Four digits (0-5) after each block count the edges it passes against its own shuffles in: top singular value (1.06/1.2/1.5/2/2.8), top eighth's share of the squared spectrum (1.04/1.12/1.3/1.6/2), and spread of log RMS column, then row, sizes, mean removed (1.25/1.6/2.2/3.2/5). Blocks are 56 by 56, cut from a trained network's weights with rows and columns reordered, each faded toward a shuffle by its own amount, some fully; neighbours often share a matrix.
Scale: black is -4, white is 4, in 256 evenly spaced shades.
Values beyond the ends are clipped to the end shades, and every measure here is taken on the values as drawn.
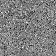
2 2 0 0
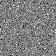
0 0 0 0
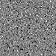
2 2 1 0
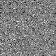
3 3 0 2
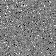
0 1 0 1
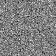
2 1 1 0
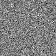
2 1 0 0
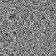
4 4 1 2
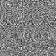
4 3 1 1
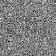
3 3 0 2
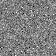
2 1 0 0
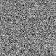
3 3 1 0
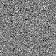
3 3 1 1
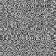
4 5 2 2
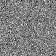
2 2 0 0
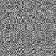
4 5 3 1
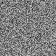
0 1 0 0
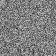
1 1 0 0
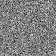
0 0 0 0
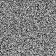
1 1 0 0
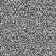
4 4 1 1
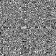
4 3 1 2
